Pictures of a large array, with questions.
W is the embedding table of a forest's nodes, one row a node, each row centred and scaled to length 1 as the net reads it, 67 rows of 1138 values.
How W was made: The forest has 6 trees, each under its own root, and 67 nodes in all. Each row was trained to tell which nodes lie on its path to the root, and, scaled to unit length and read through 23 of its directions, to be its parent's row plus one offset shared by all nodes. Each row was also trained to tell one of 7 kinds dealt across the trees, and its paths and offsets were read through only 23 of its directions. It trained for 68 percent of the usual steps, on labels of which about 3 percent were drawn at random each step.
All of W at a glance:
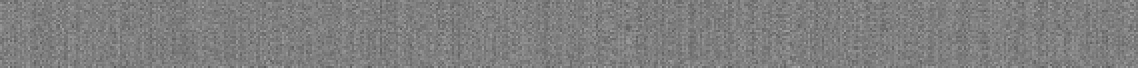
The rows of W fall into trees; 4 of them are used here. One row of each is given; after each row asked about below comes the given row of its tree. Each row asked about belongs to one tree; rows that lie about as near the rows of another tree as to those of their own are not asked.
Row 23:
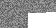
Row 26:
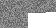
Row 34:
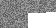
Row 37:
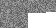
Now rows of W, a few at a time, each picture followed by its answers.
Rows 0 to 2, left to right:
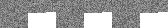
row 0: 23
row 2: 34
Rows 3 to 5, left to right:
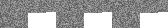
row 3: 23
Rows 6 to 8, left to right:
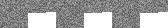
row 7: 34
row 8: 37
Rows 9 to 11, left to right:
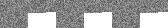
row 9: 37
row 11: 23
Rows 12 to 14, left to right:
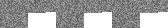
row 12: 26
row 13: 34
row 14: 34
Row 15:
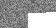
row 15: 23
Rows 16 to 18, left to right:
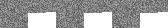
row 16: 23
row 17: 37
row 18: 26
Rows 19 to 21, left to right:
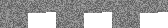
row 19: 37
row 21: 34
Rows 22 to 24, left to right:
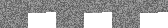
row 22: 37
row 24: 37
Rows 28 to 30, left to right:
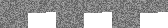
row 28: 34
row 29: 34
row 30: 26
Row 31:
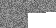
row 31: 37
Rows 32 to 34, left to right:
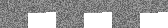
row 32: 23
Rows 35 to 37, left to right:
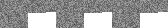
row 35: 23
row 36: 23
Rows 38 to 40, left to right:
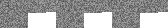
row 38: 23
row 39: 34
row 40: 23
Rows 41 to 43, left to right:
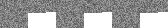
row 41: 37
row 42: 23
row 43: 23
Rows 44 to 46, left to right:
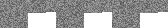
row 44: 37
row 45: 34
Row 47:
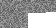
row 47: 26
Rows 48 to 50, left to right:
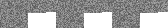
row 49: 34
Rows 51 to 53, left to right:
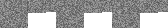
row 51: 37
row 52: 34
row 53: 37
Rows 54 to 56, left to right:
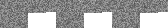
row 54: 23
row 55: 34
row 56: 23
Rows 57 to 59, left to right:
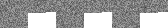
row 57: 26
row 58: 26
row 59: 23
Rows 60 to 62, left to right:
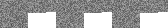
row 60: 34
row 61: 26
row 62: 34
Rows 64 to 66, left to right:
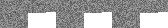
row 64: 23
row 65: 26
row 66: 23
